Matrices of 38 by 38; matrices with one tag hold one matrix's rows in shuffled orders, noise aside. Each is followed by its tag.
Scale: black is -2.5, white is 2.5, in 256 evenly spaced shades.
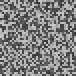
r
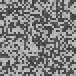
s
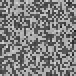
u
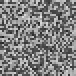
s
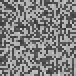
u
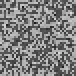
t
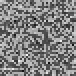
s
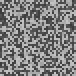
u
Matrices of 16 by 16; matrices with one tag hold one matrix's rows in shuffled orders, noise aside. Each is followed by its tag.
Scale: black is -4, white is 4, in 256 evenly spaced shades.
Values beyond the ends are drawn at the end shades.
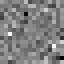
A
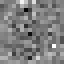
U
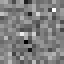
U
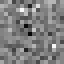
U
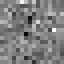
U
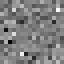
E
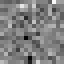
U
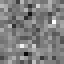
U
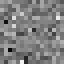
E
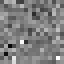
E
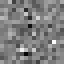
U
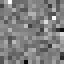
A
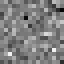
A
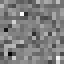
E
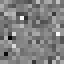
E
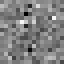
U
